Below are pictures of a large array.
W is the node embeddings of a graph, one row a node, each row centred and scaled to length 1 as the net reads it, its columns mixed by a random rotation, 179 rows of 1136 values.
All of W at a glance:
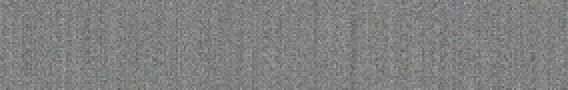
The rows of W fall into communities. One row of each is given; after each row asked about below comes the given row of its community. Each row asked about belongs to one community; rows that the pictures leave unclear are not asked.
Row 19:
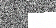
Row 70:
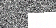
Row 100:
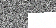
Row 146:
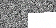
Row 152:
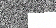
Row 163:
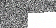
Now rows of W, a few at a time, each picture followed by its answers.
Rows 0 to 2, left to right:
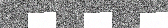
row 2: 100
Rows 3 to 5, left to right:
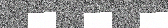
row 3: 19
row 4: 70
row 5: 100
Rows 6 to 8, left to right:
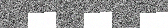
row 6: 163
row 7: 163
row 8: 152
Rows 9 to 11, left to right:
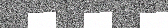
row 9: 100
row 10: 163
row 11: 152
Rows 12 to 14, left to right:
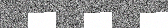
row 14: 146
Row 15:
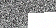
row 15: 163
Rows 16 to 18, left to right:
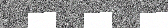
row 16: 163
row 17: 100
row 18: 19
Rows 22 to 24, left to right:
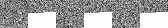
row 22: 19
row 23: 70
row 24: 70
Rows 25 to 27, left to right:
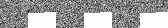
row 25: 146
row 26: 152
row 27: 100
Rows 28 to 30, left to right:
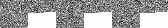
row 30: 19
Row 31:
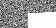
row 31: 70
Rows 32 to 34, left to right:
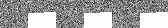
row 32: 163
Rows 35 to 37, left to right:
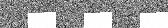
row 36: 100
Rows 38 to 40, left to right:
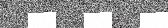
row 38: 100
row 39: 152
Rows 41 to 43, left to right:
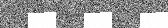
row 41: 152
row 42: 163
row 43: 100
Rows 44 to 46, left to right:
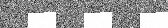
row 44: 146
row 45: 19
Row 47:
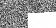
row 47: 70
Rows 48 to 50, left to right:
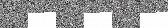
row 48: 100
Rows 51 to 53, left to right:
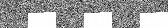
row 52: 19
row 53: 146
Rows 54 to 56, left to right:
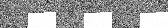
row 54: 146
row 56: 146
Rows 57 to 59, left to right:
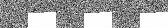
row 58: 163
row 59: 163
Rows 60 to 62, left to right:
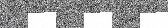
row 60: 19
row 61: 152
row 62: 163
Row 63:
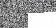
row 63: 100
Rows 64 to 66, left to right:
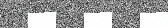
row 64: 70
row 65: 152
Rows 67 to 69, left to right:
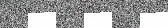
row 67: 163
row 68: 19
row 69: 100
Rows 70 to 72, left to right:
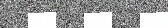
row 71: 163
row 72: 100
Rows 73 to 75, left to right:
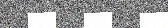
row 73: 152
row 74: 100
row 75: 70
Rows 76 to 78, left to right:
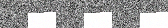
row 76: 100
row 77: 19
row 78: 163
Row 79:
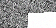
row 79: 146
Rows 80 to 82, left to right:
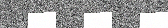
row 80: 163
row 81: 146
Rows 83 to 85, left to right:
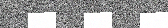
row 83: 70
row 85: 146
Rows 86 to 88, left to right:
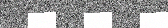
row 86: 163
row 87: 70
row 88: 146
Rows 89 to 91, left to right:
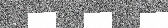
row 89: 70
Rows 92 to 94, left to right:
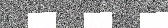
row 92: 70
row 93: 152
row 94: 19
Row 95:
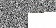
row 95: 152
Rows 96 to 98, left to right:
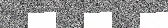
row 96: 152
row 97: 152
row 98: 100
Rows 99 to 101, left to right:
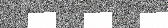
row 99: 146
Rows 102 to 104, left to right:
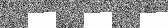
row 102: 100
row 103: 100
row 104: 19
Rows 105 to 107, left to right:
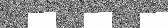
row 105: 146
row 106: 19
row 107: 152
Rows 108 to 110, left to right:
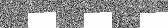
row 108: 163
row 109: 163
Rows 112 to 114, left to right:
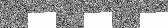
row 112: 163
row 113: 19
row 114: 163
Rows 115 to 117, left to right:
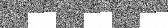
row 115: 100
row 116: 152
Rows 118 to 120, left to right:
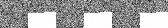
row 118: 152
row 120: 152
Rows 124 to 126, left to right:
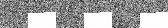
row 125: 19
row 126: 100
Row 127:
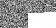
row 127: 100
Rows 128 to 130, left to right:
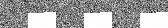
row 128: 19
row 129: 70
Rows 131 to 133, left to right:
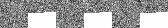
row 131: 146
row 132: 163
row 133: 19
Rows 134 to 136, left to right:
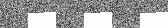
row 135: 19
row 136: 163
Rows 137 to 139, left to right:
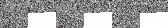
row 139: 19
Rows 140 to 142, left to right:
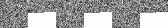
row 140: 146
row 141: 100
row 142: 70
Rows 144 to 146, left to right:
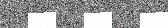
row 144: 19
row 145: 19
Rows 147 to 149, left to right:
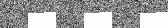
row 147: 100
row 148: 19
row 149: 19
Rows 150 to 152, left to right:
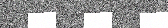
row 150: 100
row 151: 146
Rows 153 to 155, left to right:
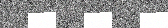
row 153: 100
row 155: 70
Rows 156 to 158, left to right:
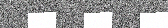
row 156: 70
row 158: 152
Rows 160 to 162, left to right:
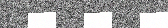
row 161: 19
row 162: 152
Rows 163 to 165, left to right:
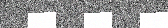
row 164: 19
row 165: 100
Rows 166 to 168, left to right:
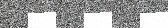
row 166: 152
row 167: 163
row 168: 163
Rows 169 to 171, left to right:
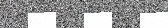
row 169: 70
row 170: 19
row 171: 100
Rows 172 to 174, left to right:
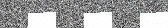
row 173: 70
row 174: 163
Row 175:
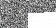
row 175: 19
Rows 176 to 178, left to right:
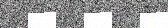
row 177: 19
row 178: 19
